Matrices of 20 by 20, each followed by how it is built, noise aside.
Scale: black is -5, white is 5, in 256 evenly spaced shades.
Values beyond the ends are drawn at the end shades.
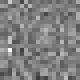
low rank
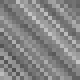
Toeplitz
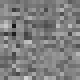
low rank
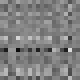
low rank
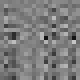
low rank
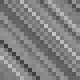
Toeplitz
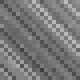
Toeplitz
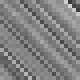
Toeplitz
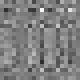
low rank
